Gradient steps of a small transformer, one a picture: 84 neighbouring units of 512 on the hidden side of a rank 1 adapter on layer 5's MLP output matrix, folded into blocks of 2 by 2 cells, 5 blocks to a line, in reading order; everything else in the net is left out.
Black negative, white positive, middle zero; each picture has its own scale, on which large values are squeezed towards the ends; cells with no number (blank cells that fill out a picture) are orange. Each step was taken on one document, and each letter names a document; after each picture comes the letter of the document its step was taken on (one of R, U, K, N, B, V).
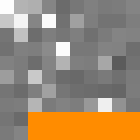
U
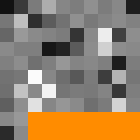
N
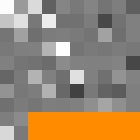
N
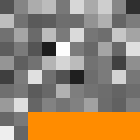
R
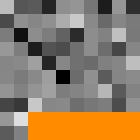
R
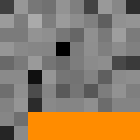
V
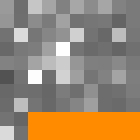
R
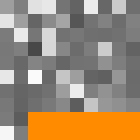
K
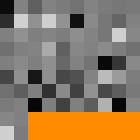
U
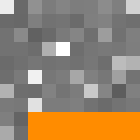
V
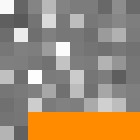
U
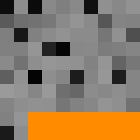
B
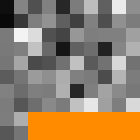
K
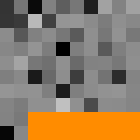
B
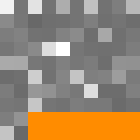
V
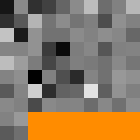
V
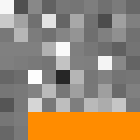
U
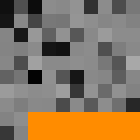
B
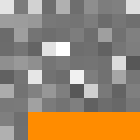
V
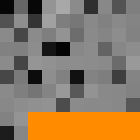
B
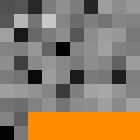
B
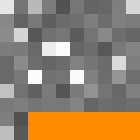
V
